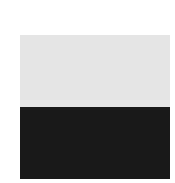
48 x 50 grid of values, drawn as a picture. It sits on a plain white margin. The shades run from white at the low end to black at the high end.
It is made of 2 by 1 panels. Panel 1,1: very low, flat. Panel 2,1: very high, flat.
